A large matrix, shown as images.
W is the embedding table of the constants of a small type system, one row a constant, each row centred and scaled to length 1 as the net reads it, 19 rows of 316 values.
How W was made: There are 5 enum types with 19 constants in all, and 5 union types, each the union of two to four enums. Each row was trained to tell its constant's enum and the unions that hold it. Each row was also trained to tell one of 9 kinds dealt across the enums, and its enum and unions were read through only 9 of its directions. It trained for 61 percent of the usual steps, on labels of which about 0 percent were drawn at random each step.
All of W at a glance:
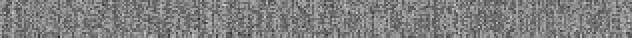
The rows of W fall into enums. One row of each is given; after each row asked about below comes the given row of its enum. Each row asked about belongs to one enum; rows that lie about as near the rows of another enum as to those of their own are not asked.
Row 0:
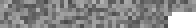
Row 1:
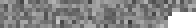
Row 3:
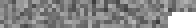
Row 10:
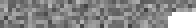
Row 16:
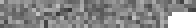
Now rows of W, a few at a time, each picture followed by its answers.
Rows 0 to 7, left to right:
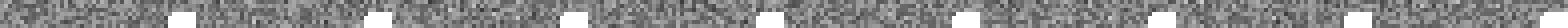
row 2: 0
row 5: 3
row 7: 10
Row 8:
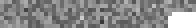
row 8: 0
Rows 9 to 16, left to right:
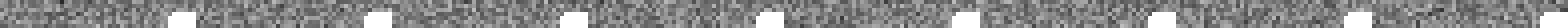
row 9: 10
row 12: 10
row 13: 10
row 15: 0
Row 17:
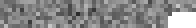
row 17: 16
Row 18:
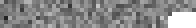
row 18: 16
